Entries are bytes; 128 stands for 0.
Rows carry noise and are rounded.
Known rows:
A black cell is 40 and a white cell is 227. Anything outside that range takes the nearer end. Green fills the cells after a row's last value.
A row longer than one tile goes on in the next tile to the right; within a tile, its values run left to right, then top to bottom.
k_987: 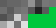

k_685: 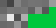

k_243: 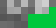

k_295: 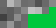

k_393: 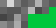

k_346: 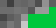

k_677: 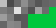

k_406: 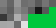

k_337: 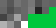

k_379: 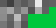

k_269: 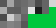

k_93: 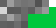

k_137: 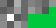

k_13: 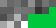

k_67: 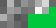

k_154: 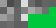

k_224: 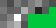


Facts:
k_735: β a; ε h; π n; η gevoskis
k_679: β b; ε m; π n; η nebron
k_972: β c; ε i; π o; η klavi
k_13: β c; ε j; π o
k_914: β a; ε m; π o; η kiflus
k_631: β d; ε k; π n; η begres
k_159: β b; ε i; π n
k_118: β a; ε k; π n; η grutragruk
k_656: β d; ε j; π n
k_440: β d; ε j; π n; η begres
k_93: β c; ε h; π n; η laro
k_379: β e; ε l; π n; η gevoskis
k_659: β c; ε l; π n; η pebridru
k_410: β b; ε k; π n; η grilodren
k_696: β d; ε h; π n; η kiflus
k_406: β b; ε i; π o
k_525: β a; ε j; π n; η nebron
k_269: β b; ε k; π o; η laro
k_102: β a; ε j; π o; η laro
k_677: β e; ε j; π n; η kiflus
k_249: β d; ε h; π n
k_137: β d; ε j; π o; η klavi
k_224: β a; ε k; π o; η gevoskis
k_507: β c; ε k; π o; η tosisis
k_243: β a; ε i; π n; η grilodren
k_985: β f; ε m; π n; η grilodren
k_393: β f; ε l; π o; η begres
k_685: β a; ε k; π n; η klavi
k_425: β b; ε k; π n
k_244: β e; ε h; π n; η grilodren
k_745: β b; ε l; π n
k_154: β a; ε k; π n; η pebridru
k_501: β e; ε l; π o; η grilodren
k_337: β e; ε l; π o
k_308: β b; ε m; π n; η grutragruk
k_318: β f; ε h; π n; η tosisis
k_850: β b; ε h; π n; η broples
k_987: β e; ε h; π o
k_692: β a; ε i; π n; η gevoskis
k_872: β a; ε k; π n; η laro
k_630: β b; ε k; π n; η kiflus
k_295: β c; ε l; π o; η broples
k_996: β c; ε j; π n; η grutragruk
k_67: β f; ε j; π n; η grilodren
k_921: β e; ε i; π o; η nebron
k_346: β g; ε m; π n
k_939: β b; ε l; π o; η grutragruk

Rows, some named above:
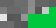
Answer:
k_118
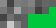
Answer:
k_914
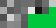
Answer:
k_269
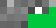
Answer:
k_850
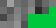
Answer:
k_507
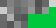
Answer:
k_872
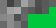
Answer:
k_630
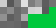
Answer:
k_659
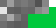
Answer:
k_93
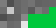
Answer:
k_745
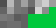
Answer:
k_244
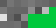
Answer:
k_118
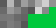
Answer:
k_244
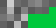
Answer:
k_631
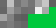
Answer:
k_67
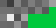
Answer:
k_685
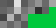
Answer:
k_972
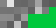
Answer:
k_440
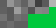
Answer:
k_318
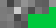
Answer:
k_696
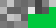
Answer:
k_102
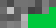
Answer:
k_425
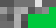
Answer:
k_692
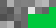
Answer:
k_501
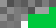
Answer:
k_656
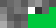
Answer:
k_939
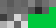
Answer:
k_987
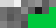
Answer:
k_921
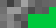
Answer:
k_630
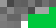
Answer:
k_656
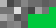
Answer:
k_677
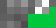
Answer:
k_985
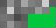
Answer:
k_410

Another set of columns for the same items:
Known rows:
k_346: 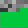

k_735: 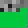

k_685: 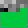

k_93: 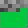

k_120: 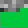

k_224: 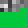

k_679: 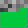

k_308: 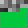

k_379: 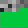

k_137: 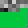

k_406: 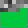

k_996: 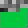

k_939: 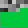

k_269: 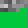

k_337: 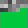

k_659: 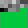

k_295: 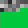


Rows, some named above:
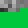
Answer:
k_425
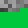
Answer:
k_872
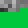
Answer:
k_425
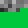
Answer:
k_249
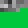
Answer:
k_507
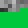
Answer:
k_745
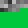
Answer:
k_13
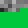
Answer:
k_656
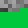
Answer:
k_872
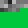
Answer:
k_987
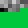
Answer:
k_154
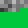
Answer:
k_525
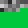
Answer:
k_295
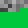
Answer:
k_679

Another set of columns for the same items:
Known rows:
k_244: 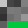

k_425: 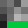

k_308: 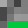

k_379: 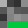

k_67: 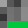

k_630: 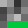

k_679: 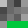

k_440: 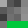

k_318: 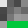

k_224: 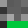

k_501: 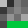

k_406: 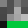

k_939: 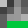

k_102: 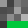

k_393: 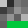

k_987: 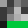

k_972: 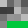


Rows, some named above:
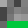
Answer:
k_308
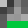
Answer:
k_939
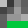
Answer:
k_939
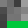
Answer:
k_872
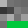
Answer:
k_507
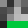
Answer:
k_337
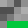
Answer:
k_685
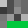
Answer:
k_921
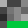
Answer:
k_93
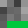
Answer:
k_631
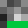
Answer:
k_745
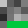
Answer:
k_850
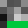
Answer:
k_249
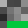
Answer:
k_93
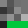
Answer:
k_269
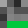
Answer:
k_692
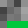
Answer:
k_154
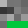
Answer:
k_507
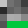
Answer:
k_914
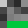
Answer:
k_735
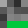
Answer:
k_692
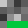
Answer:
k_677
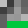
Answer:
k_939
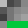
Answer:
k_659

